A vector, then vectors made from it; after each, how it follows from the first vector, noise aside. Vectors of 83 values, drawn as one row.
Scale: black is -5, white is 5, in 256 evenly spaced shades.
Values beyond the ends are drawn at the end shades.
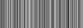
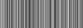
negated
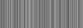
shrunk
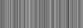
shrunk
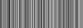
wrapped around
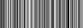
scaled up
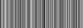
wrapped around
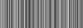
negated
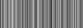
wrapped around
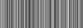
negated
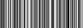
scaled up
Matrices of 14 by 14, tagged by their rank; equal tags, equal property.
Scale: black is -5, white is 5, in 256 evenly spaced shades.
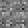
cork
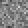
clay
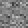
cork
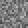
clay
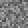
clay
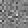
cork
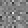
cork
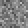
clay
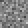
clay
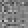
cork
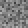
clay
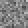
clay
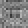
cork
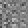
cork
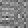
cork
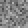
clay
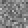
clay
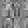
cork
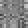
cork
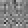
cork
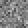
clay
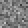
clay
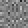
cork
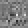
cork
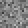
clay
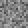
clay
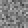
clay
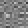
cork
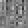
cork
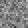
clay
